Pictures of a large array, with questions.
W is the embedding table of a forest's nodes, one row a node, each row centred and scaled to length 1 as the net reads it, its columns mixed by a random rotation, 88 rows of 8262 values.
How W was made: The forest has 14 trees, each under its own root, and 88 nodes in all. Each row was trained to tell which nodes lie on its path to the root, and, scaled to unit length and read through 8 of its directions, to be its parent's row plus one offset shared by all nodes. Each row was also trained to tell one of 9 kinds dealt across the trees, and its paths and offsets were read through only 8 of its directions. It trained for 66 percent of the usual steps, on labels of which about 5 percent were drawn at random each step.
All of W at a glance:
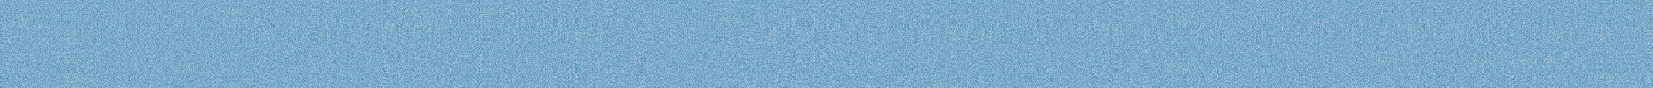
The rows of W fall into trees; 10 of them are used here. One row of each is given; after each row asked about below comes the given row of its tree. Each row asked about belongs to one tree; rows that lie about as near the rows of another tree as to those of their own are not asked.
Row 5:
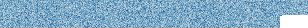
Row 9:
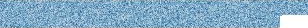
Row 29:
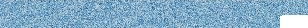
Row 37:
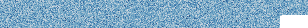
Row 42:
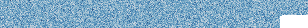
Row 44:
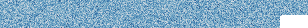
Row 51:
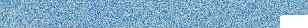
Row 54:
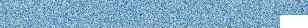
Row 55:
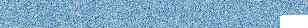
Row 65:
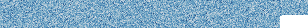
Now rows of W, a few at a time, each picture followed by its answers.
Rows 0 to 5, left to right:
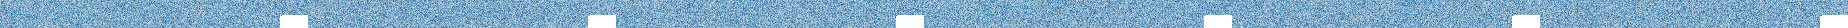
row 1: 5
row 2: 9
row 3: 54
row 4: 65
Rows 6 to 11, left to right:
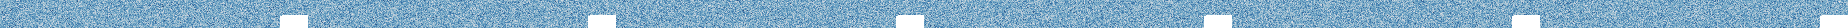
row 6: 37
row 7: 51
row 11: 65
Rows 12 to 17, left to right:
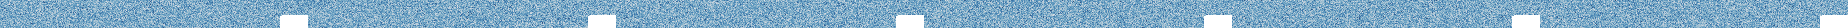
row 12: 54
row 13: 44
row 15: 5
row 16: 42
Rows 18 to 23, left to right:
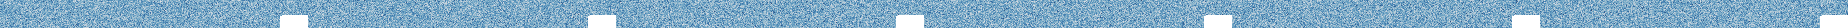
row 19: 29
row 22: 37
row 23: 54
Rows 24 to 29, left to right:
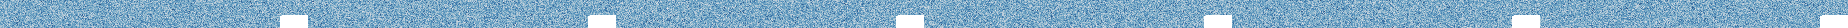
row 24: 29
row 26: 5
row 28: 29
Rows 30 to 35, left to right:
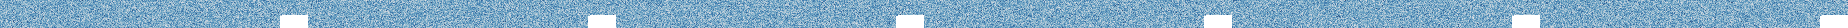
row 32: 44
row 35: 29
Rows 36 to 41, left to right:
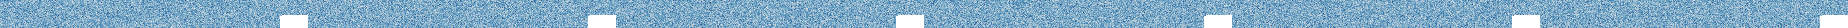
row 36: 42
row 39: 51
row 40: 51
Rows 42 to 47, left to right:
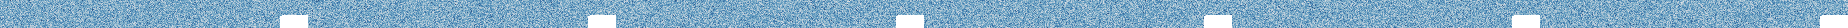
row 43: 55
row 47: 29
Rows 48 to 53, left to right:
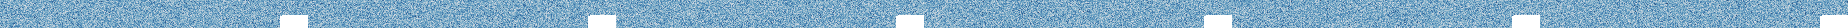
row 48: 9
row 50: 65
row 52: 5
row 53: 44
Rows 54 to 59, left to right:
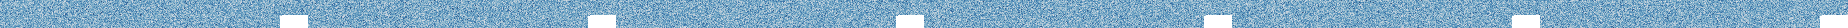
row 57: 5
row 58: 54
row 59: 42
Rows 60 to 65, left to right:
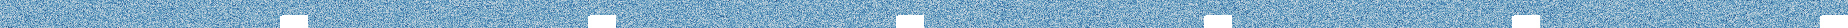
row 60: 5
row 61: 5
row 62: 51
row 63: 54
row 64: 54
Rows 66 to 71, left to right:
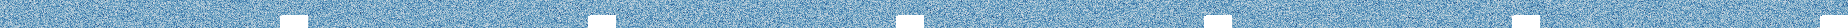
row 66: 55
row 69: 54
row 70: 54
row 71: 9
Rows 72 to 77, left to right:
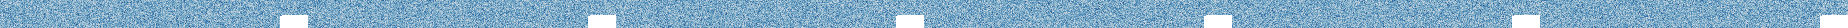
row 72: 54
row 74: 29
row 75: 5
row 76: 51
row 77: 51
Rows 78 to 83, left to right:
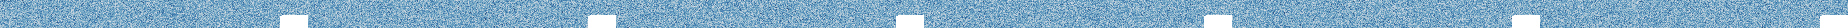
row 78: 55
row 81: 51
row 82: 29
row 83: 9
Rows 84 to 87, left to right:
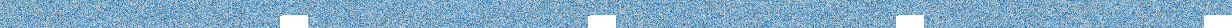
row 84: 5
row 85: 29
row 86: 51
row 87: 51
